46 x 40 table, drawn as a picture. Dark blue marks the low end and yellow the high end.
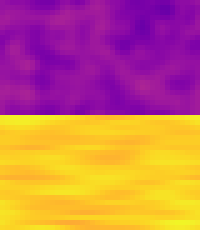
The table splits into 2 rows of 1 panel. Panel 1,1: low, blotchy, faint in contrast. Panel 2,1: very high, streaked across, faint in contrast.
